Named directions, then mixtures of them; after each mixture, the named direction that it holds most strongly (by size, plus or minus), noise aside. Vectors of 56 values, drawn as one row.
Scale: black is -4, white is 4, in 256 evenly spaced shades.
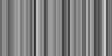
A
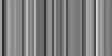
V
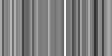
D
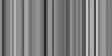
V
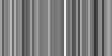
D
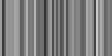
V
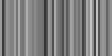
V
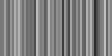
A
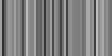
V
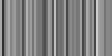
V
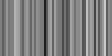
A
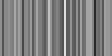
D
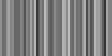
A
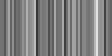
D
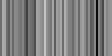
V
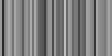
V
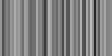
A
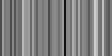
D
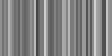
A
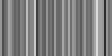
A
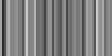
V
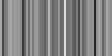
D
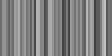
A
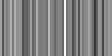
D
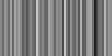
D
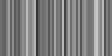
D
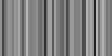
V
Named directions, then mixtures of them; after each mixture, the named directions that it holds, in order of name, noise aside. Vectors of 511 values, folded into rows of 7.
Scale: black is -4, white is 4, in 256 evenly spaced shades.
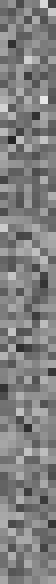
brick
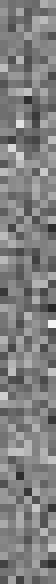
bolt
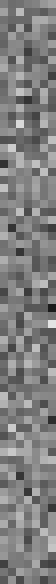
bolt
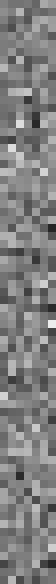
bolt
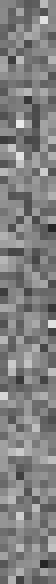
bolt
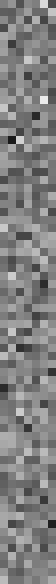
brick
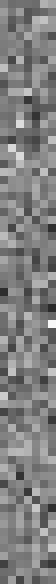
bolt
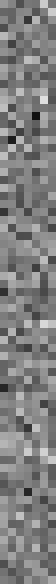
bolt, brick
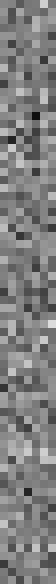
bolt, brick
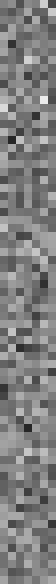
brick
